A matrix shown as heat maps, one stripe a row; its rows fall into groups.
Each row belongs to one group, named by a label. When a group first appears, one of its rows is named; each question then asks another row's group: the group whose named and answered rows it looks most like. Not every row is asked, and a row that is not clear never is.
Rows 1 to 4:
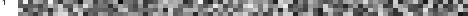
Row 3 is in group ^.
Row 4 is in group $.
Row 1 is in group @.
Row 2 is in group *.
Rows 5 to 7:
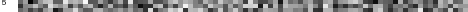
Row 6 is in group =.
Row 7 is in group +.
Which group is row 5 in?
+
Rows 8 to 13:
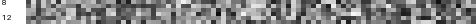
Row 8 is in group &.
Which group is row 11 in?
$
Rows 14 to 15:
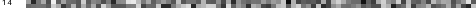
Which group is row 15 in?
+
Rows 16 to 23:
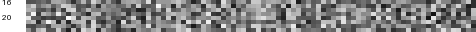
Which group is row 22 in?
*
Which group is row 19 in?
@
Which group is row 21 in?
&
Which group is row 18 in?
^
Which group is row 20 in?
^
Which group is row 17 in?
$
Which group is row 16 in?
*
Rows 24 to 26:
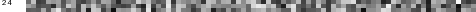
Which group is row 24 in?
$
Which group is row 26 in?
*
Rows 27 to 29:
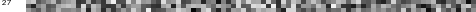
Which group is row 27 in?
$
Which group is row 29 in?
@
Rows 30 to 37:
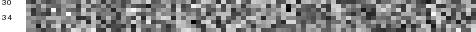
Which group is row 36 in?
+
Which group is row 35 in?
@
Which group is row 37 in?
+
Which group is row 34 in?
$
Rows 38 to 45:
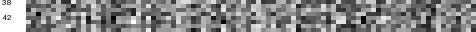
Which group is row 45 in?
*
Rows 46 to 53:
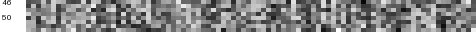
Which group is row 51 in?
&
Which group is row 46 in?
*
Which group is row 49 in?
&
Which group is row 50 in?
&
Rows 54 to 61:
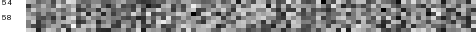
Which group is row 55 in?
=
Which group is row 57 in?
@
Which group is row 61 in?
&
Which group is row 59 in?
$
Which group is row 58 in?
^
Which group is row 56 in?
$
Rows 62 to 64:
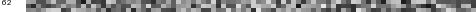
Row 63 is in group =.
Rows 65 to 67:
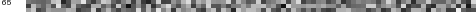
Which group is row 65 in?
+
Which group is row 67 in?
$
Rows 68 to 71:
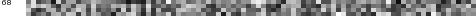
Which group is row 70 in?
&
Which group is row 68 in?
^
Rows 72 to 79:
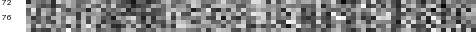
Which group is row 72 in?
=
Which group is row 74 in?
@
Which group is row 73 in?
^
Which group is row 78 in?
+
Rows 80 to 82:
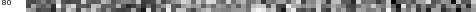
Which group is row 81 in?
=
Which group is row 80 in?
+
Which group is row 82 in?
^
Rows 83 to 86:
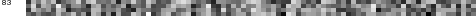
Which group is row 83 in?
&
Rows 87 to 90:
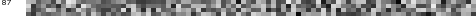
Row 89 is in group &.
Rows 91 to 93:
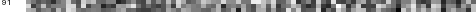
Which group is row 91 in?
^
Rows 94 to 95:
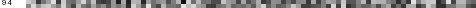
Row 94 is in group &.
